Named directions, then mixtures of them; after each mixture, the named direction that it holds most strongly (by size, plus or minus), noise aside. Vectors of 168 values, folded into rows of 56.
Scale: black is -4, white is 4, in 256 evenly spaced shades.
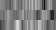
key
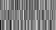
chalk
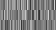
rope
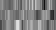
key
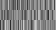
rope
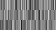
rope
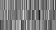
rope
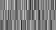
rope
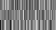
chalk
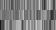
key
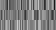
rope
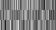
chalk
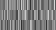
rope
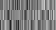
chalk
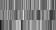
key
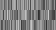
rope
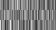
chalk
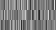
rope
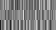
chalk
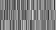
rope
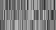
rope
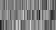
key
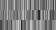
rope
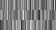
rope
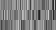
rope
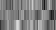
key
